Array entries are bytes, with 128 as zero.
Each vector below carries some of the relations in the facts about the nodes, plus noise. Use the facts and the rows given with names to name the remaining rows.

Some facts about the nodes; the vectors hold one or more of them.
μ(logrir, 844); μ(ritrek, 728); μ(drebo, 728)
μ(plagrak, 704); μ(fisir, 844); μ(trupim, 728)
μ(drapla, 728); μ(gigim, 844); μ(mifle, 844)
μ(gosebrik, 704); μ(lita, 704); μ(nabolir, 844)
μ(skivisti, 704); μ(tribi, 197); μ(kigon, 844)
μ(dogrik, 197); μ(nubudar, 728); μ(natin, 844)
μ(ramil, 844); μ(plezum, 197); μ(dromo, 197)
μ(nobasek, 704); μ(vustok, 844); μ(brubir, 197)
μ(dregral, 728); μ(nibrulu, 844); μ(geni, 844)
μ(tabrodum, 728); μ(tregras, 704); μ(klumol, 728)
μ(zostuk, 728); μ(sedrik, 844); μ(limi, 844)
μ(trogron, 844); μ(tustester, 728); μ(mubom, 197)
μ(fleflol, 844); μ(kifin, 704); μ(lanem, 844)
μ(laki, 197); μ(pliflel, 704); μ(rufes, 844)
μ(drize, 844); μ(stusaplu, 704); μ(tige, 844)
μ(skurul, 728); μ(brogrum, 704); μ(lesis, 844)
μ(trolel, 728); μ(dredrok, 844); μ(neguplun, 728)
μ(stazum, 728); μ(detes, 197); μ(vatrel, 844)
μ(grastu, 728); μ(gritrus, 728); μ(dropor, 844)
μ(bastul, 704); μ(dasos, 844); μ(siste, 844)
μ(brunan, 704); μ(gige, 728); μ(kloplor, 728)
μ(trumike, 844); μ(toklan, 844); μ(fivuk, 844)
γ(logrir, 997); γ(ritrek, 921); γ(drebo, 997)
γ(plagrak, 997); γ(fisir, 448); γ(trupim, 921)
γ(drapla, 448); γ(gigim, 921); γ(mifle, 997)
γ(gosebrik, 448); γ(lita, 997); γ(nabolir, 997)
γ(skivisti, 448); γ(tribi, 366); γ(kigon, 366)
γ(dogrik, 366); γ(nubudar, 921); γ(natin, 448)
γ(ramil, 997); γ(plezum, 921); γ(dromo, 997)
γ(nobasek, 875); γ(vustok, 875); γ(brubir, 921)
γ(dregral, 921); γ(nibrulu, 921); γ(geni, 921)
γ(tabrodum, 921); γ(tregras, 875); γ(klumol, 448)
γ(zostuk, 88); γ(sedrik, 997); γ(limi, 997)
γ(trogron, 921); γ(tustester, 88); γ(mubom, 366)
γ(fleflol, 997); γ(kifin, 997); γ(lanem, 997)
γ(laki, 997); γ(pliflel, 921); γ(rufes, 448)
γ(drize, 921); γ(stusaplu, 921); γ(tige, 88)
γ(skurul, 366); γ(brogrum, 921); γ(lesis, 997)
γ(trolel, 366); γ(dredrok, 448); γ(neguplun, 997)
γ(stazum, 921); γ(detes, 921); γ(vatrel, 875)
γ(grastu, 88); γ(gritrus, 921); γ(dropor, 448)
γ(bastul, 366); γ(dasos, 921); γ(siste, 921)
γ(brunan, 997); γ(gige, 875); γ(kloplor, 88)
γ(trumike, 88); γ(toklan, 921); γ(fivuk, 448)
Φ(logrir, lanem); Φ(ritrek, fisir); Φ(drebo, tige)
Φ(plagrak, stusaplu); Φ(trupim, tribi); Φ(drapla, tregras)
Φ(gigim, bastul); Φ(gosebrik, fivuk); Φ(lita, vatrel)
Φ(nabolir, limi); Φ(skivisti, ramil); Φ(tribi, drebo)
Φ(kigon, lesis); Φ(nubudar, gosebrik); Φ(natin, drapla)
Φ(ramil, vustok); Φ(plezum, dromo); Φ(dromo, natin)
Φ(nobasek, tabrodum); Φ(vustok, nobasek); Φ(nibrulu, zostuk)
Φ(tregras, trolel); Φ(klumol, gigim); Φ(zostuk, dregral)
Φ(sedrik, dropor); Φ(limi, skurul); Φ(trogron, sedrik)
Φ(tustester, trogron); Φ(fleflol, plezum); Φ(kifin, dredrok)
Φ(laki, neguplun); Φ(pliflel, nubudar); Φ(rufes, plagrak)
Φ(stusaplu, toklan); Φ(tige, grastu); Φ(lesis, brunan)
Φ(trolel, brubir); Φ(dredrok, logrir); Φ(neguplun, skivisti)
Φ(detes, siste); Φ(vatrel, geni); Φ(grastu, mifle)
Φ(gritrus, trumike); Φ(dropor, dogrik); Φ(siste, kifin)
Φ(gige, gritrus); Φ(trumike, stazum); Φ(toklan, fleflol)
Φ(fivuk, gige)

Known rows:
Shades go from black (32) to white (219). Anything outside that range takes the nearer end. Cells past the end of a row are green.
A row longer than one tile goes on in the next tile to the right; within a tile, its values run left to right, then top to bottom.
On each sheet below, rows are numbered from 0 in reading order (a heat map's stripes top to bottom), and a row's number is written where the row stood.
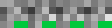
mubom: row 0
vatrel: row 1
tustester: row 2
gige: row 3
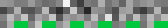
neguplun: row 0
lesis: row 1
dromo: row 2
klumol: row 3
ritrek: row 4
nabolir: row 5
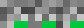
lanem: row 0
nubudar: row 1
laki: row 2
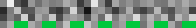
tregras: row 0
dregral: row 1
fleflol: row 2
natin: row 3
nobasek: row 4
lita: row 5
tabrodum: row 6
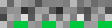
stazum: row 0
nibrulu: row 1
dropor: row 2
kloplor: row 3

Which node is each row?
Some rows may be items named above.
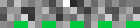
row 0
gritrus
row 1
plezum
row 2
trolel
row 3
vatrel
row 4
kloplor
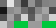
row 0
natin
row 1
grastu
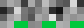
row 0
plagrak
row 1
trumike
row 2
rufes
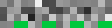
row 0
gigim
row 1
brubir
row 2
neguplun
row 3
dropor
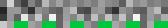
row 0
drapla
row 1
fivuk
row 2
tribi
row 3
siste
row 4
fivuk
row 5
kigon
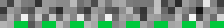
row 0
skivisti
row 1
pliflel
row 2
fisir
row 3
dredrok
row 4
mubom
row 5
stusaplu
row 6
gosebrik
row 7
natin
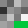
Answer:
fivuk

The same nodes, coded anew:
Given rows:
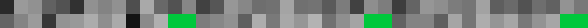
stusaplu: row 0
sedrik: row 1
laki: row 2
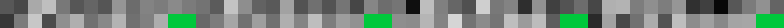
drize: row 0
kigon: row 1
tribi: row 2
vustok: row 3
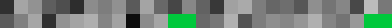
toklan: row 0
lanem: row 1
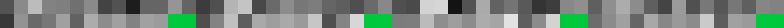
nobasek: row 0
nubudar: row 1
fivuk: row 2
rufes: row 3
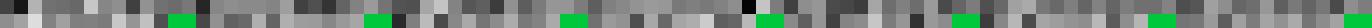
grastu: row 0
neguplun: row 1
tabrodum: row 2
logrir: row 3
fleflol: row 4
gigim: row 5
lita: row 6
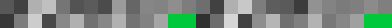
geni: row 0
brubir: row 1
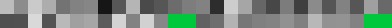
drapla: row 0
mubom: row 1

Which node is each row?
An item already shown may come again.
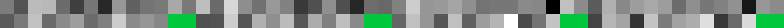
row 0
fisir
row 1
tregras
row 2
dredrok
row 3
siste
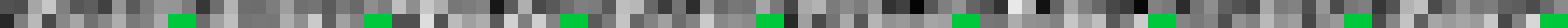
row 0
tabrodum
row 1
tustester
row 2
drapla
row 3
fisir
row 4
vustok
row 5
gige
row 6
plagrak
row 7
nubudar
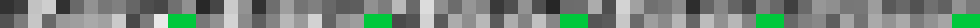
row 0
gritrus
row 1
trumike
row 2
tregras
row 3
trolel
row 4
laki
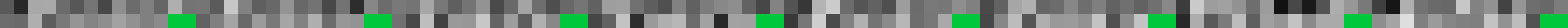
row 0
brunan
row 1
vatrel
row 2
dromo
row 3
plezum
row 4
stazum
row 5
pliflel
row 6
skivisti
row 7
grastu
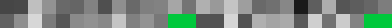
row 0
kloplor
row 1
natin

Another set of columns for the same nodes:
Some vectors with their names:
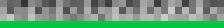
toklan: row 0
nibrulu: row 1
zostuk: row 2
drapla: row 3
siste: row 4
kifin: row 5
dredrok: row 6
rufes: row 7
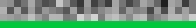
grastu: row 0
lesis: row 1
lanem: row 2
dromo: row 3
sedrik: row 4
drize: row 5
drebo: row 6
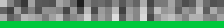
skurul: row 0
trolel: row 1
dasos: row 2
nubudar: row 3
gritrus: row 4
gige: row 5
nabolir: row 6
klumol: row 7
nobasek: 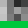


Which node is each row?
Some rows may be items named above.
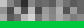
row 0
fisir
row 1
nubudar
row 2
tustester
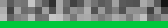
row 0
trumike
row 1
brunan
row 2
laki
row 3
tustester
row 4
trolel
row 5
tabrodum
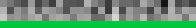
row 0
pliflel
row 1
drapla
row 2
trolel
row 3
kloplor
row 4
nubudar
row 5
brubir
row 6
tregras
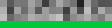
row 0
trumike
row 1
tribi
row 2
stazum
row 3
rufes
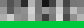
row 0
plezum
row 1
vustok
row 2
gige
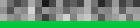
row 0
kigon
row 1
skivisti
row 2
fleflol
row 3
neguplun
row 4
natin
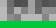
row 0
vatrel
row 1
plagrak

